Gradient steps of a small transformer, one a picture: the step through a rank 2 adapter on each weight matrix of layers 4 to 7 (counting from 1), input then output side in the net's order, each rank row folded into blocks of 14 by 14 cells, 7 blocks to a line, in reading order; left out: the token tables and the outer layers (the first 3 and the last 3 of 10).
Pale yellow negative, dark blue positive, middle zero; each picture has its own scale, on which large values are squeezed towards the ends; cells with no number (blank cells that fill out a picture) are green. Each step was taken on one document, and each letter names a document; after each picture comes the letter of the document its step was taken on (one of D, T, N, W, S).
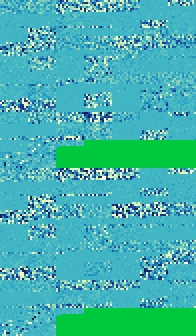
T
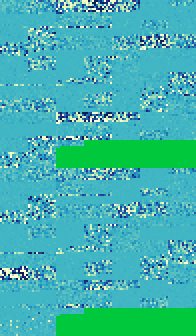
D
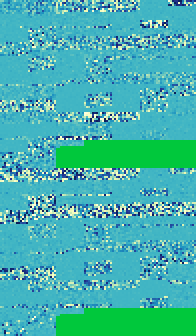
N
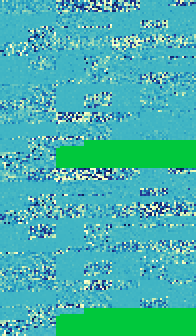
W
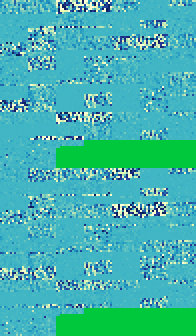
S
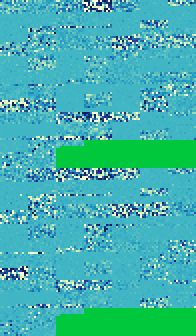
T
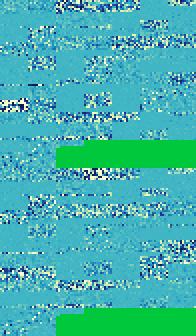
T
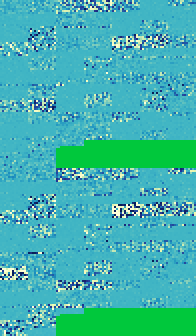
W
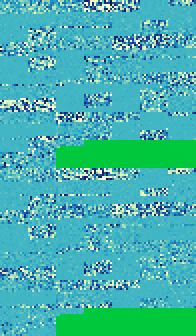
T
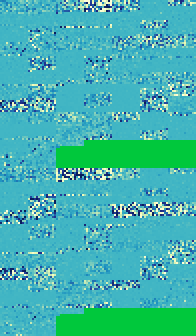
N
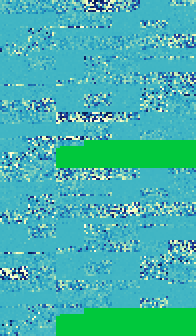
D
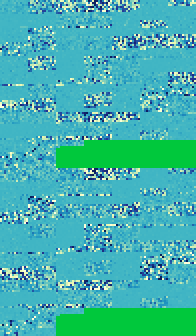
D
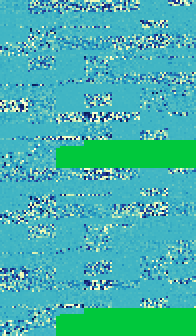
T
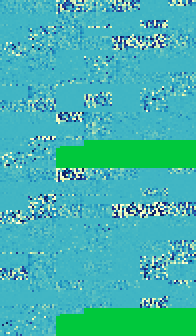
S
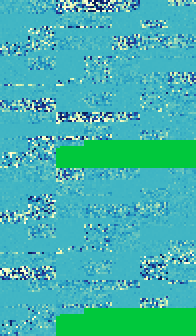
D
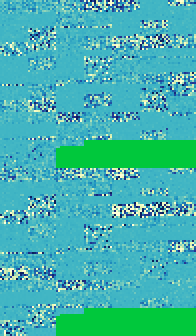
W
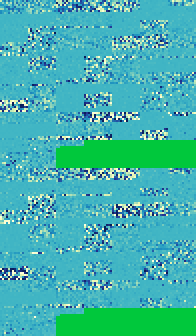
T
